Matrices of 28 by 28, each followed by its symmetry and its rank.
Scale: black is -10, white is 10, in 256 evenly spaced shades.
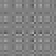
symmetric, rank one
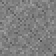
symmetric, full rank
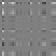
symmetric, rank one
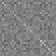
symmetric, rank five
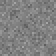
symmetric, full rank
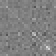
symmetric, rank five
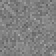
symmetric, full rank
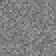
symmetric, full rank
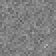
symmetric, full rank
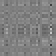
neither, rank two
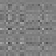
neither, rank two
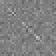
symmetric, rank five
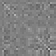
symmetric, rank five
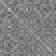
symmetric, rank five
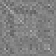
symmetric, rank five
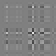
symmetric, rank one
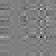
neither, rank two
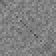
symmetric, full rank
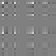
symmetric, rank one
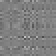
neither, rank two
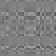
neither, rank two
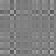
symmetric, rank one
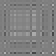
symmetric, rank one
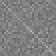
symmetric, rank five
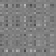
neither, rank two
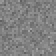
symmetric, full rank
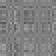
neither, rank two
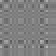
symmetric, rank one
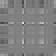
symmetric, rank one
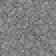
symmetric, full rank
